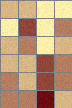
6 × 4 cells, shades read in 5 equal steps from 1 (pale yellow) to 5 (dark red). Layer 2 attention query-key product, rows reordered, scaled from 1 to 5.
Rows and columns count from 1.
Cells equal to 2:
8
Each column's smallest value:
1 2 1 1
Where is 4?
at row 2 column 2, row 4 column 3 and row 5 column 3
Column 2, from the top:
2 4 3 2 2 3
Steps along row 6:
same up down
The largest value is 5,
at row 6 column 3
